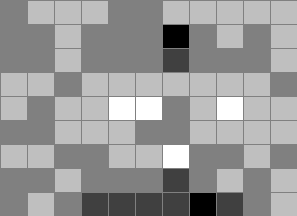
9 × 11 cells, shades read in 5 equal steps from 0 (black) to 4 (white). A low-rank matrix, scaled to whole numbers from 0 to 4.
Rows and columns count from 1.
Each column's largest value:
3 3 3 3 4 4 4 3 4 3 3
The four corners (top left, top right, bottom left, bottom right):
2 3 2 3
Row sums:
30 23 23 31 34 29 29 24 17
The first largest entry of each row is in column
2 3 3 1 5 3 7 3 2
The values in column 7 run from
0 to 4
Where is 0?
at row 2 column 7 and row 9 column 8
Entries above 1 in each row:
11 10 10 11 11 11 11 10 5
